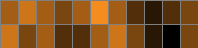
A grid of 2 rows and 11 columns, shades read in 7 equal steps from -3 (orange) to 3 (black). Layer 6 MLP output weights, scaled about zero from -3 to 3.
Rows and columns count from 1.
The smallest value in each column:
-2 -2 -1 0 -1 -3 -2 0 2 1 0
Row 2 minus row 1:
-1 2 0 1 2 2 -1 -1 0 2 0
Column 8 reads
1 0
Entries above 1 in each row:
1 2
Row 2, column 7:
-2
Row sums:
-5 1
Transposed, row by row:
-1 -2 / -2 0 / -1 -1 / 0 1 / -1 1 / -3 -1 / -1 -2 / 1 0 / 2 2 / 1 3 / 0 0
